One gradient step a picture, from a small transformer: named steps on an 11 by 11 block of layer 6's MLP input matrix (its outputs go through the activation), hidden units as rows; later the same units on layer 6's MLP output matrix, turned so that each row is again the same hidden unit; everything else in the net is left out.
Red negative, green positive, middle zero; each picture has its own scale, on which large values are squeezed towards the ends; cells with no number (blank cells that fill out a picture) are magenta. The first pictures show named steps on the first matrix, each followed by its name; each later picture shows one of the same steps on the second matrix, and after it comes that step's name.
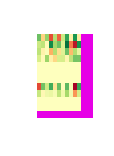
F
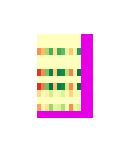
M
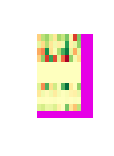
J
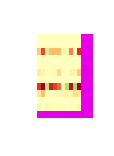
M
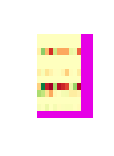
M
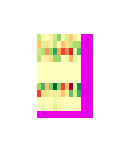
J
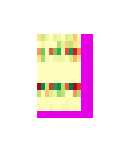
J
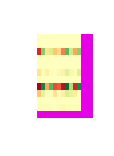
M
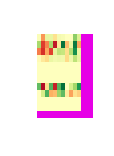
F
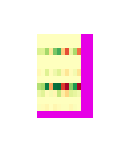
M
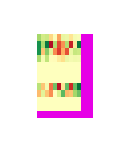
F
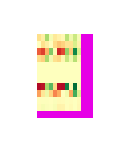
J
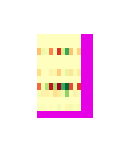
M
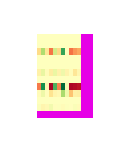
M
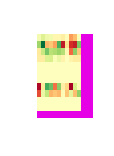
F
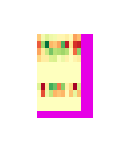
F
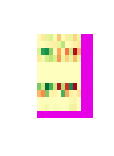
J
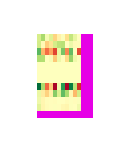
J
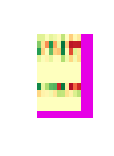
F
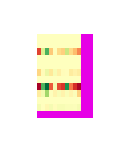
M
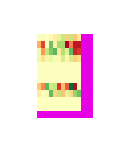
F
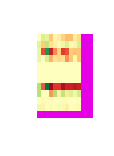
J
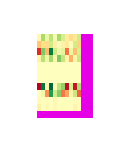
J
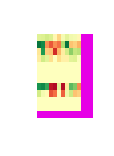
F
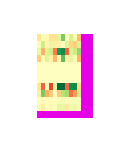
J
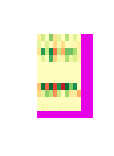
J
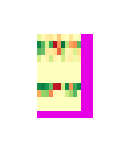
F
